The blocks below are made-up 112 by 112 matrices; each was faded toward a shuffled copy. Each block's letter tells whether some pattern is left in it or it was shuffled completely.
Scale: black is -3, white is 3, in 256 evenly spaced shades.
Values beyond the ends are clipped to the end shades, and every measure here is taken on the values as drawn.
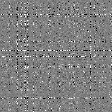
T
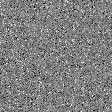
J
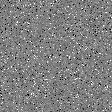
J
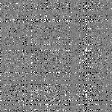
T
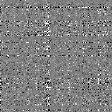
T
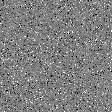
J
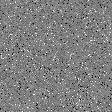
J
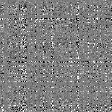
T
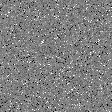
J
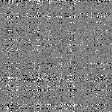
T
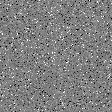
J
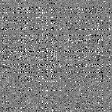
T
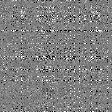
T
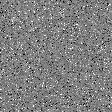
J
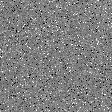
J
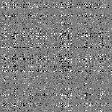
T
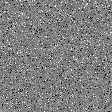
J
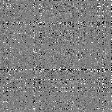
T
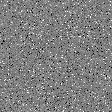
J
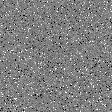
J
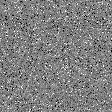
J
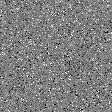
J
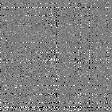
T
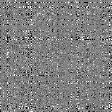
T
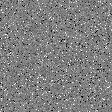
J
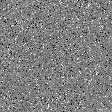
J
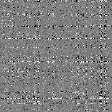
T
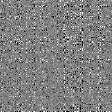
T
